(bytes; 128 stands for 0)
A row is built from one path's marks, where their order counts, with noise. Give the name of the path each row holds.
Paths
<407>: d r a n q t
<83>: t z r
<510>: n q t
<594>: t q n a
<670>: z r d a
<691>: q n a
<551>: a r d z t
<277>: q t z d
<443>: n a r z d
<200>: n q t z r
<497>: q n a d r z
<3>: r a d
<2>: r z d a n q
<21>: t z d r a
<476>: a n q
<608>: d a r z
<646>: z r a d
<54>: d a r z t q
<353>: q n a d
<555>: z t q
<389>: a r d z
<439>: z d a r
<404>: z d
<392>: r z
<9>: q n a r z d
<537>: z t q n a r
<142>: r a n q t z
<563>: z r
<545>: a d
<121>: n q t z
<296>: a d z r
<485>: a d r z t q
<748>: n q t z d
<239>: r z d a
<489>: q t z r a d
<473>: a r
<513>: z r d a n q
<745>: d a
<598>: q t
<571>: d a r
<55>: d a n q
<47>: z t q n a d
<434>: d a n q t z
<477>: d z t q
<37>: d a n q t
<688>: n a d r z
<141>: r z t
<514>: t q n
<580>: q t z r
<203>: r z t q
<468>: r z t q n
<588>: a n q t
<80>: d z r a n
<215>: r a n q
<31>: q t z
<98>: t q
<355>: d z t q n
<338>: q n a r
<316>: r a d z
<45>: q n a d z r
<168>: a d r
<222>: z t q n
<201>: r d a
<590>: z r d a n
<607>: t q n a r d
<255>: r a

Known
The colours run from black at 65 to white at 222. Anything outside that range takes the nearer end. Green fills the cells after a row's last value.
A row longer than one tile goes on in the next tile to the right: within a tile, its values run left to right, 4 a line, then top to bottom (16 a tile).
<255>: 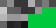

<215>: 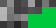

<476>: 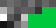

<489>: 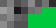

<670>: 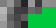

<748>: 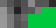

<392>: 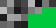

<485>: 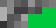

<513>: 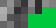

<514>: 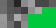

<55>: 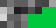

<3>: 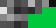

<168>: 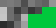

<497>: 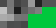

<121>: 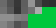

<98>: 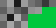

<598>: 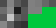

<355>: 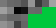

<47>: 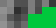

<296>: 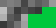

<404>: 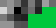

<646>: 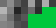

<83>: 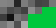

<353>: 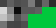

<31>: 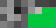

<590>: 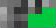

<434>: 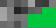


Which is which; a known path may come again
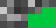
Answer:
<316>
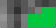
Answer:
<200>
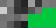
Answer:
<239>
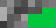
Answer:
<485>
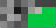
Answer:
<31>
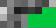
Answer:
<571>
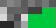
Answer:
<473>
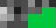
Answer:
<9>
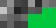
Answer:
<2>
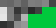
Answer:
<545>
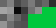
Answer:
<277>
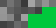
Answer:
<551>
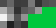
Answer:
<691>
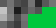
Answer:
<45>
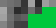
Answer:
<590>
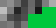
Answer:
<439>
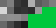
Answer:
<201>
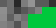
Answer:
<607>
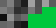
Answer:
<141>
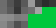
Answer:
<121>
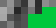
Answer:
<513>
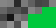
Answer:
<83>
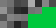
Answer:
<468>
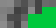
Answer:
<537>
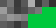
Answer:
<142>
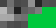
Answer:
<497>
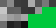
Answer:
<255>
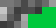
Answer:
<296>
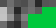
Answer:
<338>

